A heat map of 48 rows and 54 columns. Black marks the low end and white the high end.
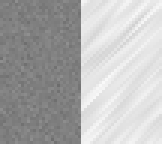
It is made of 1 by 2 panels. Panel 1,1: middling, fine-grained, faint in contrast. Panel 1,2: very high, slanting up to the right, faint in contrast.
